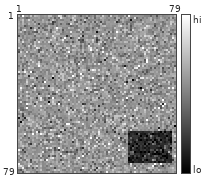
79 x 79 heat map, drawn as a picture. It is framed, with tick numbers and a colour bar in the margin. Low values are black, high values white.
In the bottom right lies a patch that is lower than the rest. The ninth with the lowest average is the bottom right. No regular stripes run through it. The halves do not mirror each other.
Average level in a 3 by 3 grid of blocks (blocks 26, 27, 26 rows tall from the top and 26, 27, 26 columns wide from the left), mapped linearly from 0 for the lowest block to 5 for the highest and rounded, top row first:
5 5 5
5 5 5
5 5 0
